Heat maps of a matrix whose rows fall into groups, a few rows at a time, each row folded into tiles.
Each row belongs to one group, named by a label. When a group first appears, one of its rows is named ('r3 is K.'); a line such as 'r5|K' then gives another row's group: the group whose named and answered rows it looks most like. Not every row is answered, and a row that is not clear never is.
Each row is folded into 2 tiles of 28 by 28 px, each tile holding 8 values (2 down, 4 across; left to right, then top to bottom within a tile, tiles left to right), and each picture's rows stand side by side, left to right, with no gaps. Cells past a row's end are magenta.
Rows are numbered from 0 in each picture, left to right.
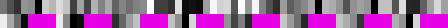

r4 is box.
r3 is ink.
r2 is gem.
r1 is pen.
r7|ink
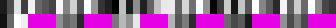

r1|box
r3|box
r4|box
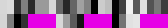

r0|pen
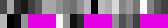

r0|ink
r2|box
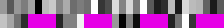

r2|box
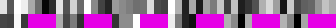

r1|box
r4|ink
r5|ink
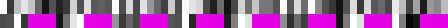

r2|box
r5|box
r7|pen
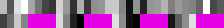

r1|pen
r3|gem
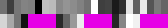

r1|gem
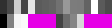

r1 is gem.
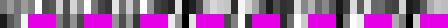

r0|gem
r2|box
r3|ink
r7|ink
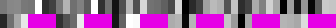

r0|gem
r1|gem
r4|ink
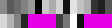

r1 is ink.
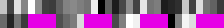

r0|box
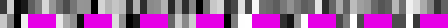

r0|ink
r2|pen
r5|gem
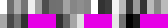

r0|box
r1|gem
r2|pen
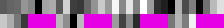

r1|ink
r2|box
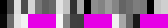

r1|pen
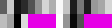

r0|ink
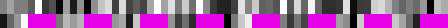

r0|gem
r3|box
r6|ink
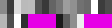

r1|gem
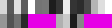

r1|ink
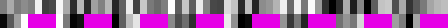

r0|gem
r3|box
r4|pen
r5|box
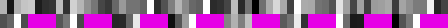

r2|gem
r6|pen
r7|gem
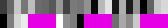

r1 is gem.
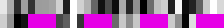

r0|pen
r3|ink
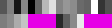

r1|gem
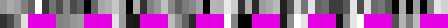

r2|pen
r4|pen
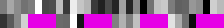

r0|gem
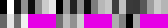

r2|ink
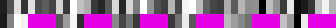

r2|box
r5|ink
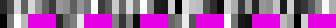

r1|gem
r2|box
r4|pen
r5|ink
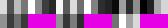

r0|box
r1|box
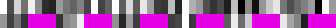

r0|box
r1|gem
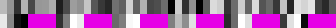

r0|pen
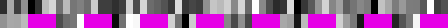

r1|gem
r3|ink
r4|box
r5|ink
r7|gem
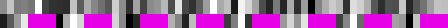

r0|gem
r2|pen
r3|ink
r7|ink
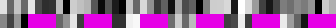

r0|box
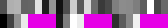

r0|gem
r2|gem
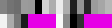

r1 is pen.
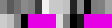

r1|pen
